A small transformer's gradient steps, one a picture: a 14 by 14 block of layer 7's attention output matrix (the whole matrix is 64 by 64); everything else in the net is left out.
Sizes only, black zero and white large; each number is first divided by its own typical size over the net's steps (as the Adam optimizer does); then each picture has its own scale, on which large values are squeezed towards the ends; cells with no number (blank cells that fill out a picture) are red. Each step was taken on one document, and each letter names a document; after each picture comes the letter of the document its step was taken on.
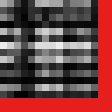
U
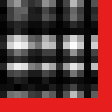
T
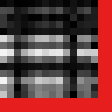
U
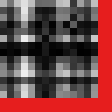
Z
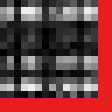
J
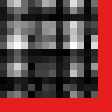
T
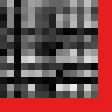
J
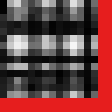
T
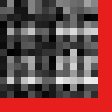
Z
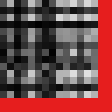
Z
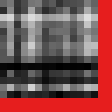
J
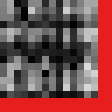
Z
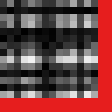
J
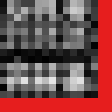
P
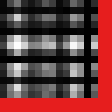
T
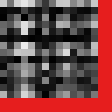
Z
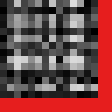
P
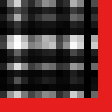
T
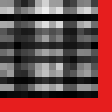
U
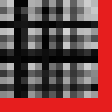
Z
